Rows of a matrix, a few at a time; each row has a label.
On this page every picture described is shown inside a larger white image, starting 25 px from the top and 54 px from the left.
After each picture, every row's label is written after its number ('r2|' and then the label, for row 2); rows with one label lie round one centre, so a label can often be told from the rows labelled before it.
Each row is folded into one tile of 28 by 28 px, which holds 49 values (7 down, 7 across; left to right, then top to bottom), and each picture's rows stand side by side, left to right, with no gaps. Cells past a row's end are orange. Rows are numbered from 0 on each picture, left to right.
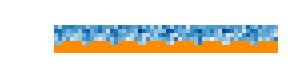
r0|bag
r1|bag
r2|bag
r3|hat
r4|hat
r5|bag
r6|hat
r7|bag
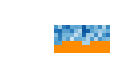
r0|bag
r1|hat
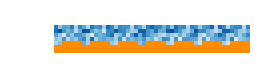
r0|hat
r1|hat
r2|hat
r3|bag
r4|hat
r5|hat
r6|hat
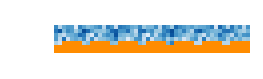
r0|hat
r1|hat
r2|bag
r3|hat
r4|bag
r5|hat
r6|hat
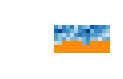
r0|hat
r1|bag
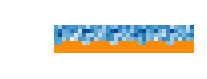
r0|bag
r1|hat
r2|hat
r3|bag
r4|hat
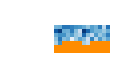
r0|bag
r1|hat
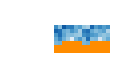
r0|bag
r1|bag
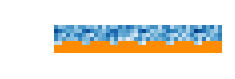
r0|hat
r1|hat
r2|bag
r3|hat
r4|hat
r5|hat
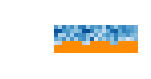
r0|hat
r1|hat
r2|bag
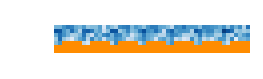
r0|bag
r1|hat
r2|bag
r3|bag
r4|bag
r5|bag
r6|hat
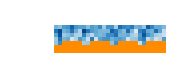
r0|bag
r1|hat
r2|bag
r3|bag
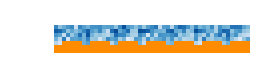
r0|hat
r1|bag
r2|bag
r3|hat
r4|bag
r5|hat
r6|bag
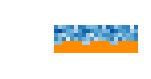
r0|hat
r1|hat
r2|hat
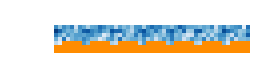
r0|hat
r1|bag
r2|hat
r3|bag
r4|bag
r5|hat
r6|hat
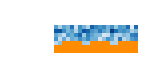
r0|hat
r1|bag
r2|hat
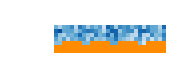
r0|hat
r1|hat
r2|bag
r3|hat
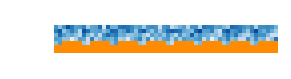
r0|bag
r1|hat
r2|bag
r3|hat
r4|hat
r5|bag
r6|bag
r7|bag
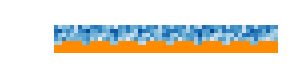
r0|hat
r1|bag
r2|bag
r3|hat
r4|hat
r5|bag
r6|hat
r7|bag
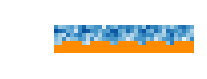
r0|hat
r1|hat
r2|bag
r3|bag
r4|bag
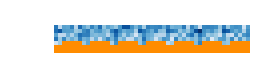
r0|hat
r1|bag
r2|bag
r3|bag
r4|hat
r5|bag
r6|hat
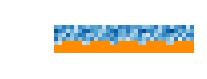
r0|hat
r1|hat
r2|bag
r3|hat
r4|hat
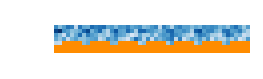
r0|hat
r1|bag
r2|bag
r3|hat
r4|bag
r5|bag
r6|bag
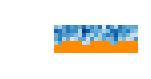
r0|bag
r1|hat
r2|bag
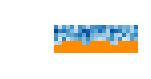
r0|hat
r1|bag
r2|hat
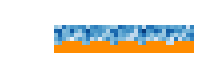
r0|bag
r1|bag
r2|bag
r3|bag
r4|hat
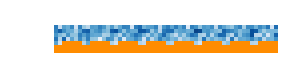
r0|hat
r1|bag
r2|hat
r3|hat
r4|hat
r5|hat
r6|hat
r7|hat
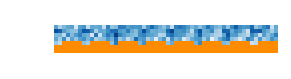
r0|hat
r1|hat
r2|bag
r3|bag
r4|bag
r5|bag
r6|bag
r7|hat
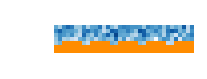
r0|bag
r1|hat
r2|bag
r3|bag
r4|hat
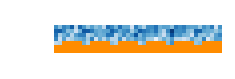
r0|hat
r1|hat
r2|hat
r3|bag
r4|bag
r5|hat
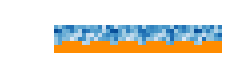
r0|bag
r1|hat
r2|bag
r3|bag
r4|bag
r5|hat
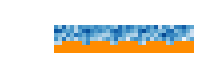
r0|hat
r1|bag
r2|bag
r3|hat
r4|bag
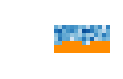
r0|bag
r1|hat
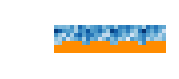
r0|hat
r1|bag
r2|bag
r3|bag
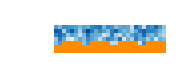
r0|bag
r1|bag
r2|hat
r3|bag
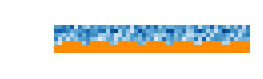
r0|hat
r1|bag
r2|hat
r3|bag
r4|bag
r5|hat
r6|hat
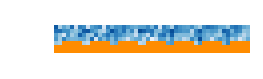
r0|hat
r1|hat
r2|bag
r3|hat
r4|bag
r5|bag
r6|bag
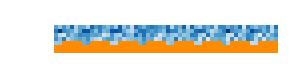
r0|hat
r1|bag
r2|hat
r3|bag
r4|hat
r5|hat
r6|hat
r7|hat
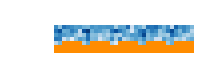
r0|bag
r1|bag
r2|hat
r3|bag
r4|bag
